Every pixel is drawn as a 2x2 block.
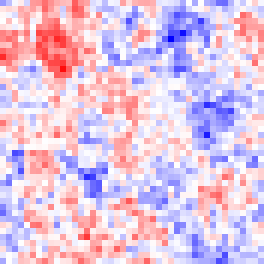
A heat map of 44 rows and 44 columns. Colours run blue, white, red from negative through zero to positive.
Odd rows or columns: none. Mirror symmetry: none. Histogram: bell-shaped. Ninth with the highest average: top left. Grain: blotchy.
